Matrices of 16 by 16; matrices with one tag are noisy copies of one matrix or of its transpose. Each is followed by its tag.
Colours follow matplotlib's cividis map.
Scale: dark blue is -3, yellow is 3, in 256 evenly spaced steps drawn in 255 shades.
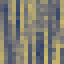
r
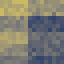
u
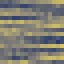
r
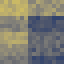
u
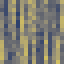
r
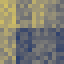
u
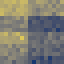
u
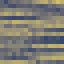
r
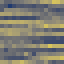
r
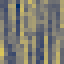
r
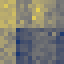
u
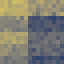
u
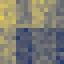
u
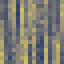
r
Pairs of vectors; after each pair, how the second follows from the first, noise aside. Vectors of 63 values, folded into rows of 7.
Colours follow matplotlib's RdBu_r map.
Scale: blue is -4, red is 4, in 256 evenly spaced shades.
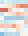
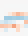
partly zeroed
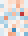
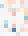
partly zeroed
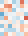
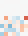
partly zeroed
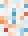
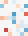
partly zeroed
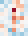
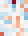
shuffled
